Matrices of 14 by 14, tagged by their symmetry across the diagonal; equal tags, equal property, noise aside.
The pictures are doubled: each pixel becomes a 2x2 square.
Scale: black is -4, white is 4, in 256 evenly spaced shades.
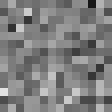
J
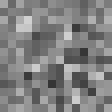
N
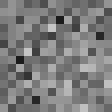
N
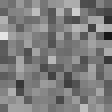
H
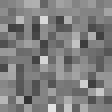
H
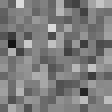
H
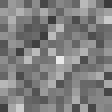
N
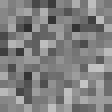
N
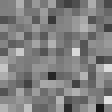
J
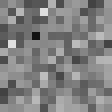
N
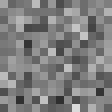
H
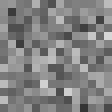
H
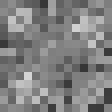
N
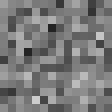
N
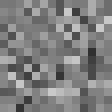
J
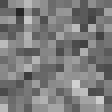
H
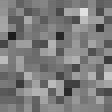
H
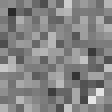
N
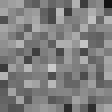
H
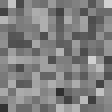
J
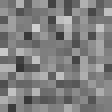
J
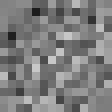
N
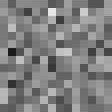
J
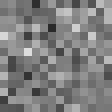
J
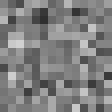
J
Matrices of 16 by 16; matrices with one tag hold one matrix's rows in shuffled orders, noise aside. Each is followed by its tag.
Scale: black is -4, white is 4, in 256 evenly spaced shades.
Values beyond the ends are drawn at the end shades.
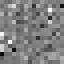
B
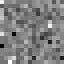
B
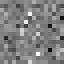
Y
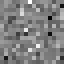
Y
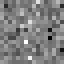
Y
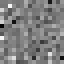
B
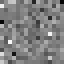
B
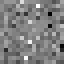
Y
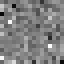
B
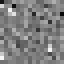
B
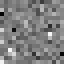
B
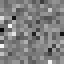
B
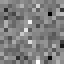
Y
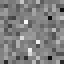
Y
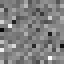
B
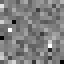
B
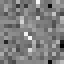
Y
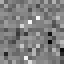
Y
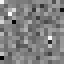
B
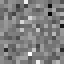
Y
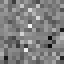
Y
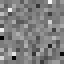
B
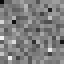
B
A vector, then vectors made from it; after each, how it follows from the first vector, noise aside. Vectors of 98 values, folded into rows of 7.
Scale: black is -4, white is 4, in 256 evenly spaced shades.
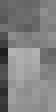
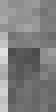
negated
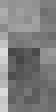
negated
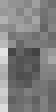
negated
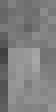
shrunk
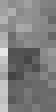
negated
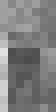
negated
